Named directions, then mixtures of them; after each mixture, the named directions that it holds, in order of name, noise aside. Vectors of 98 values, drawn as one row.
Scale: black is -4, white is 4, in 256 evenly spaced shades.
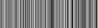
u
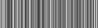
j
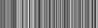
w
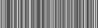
j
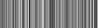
j, u, w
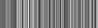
w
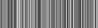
j, u, w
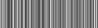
j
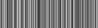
j, u, w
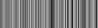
u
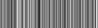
j, w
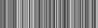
w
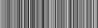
j, u, w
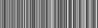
u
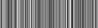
j, u, w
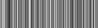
j, u, w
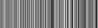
u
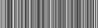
j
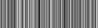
j, w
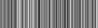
j, w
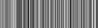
w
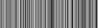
u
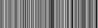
u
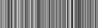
j, u, w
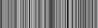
u, w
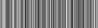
j, u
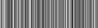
j, u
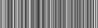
j
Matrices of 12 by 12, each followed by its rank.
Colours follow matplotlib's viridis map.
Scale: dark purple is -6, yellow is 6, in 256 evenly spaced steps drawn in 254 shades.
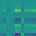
one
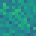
full rank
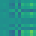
one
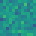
full rank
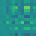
two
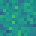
full rank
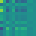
one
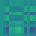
one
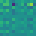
two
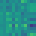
two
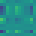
one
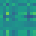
two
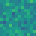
full rank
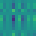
one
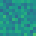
full rank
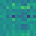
two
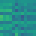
two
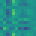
two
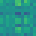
two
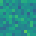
full rank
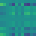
one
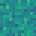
full rank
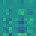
two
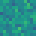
full rank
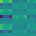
one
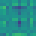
two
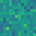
full rank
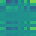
one
